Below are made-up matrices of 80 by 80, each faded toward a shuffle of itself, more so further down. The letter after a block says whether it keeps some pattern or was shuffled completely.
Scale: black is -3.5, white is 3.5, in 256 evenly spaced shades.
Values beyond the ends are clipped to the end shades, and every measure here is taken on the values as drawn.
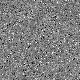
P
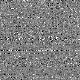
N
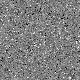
P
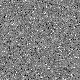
P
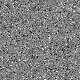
P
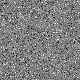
P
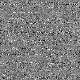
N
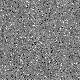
P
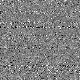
N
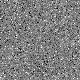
P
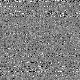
N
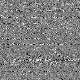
N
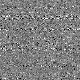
N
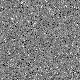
P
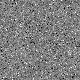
P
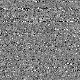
N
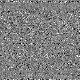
N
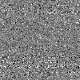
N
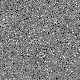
P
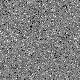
P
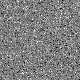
P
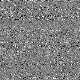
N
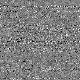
N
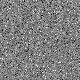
P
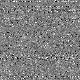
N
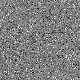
P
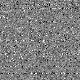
N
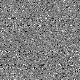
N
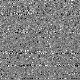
N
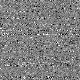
N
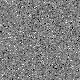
P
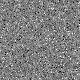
P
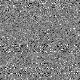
N
